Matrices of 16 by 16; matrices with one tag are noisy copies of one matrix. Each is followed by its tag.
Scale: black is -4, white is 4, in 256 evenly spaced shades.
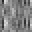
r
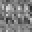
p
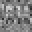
p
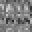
p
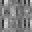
r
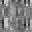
r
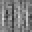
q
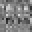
p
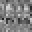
p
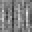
q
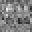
p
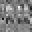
p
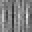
q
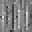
q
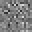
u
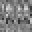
p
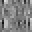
r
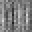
q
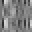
r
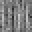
q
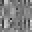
r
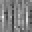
q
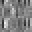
r
